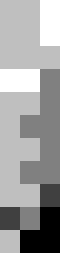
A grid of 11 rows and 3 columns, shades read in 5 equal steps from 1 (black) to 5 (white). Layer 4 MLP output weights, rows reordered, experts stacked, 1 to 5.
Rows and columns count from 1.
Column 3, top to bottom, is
5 5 4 3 3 3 3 3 2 1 1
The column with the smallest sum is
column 3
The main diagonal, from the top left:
4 4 4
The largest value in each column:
5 5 5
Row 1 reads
4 4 5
